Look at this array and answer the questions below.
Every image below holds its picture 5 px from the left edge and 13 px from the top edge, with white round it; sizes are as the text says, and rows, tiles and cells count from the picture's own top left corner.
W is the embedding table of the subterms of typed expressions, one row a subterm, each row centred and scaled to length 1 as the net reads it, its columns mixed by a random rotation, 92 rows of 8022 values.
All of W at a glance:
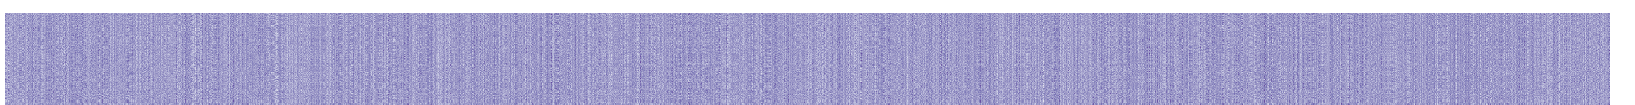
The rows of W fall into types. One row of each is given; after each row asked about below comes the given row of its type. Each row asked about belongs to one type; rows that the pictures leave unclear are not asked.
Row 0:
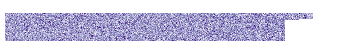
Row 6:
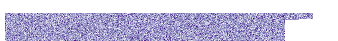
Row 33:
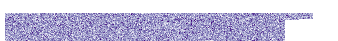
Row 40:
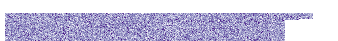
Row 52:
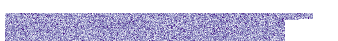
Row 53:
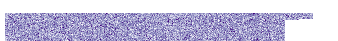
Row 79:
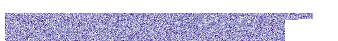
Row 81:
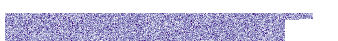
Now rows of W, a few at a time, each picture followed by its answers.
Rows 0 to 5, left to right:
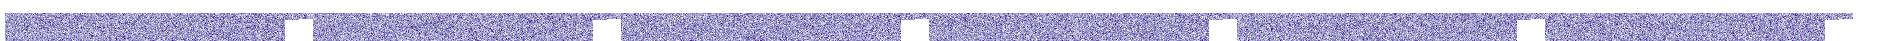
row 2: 6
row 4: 6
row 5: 33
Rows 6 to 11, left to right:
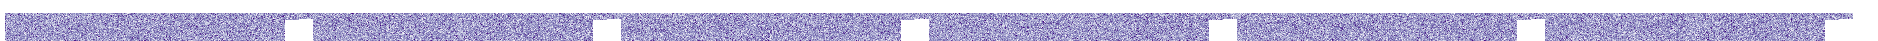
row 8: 52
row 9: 0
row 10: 33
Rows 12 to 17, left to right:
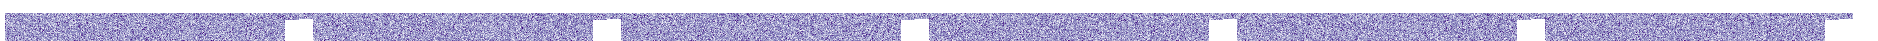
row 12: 6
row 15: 33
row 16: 33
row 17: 33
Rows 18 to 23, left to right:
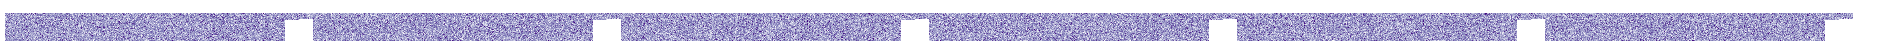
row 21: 81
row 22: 81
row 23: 52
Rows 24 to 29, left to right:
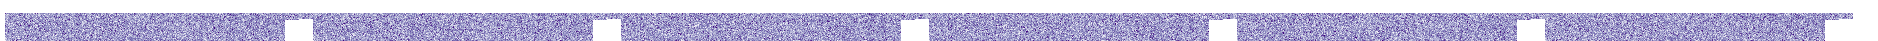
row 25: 33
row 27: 0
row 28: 0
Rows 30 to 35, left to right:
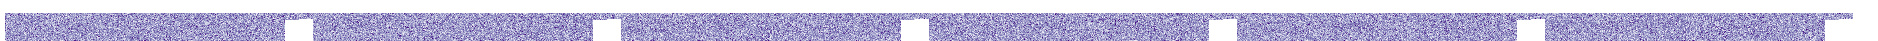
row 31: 0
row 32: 52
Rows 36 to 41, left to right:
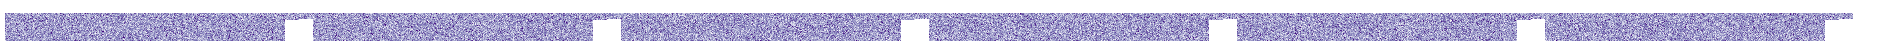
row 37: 40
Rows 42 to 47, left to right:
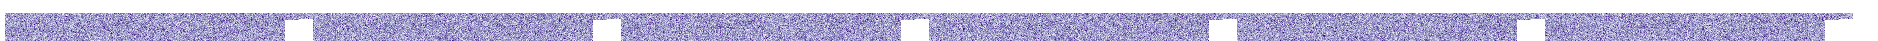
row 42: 40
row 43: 6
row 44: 53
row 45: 6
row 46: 0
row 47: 40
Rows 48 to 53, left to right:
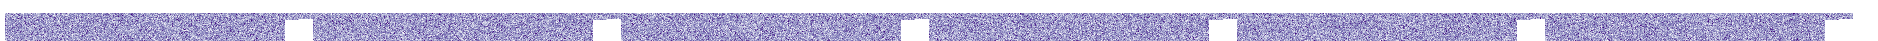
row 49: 79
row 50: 53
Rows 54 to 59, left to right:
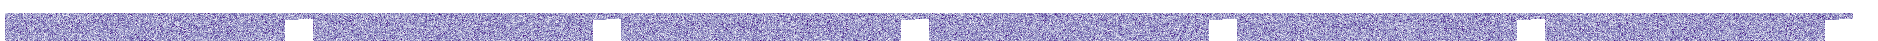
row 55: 79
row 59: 6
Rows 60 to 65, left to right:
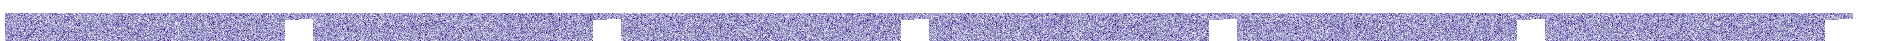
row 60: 40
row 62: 53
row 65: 79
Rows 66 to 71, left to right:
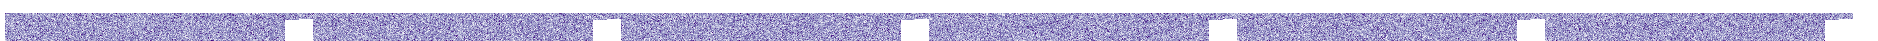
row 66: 6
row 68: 79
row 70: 53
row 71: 6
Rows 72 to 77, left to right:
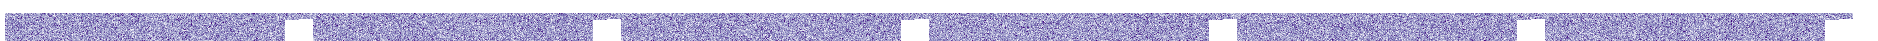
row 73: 53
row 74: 53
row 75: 0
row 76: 33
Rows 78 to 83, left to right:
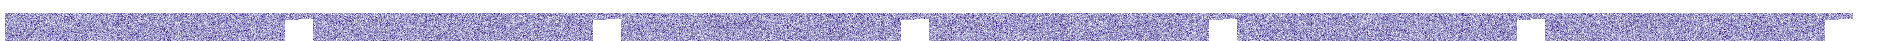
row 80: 52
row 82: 33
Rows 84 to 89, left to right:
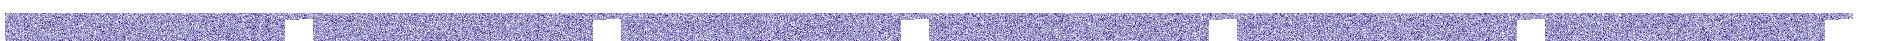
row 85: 79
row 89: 40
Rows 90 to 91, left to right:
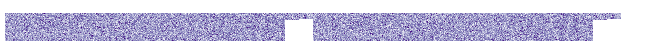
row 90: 0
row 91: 0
